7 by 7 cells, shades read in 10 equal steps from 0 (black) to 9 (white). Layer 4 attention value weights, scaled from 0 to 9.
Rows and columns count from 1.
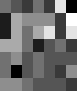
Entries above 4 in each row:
1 5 4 2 1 1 2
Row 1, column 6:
8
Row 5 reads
4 5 3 4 3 3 3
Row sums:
23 33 35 26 25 21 25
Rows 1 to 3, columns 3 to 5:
2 4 2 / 5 5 5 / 4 6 8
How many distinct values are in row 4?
5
